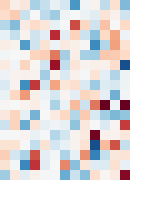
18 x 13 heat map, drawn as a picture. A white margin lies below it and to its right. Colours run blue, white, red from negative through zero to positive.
Grain: fine. Mirror symmetry: none. Slope: none.
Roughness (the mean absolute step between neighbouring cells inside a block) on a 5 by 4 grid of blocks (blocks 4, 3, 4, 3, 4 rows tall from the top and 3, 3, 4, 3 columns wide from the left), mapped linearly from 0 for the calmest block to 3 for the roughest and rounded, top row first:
1111
0212
1212
1021
1132
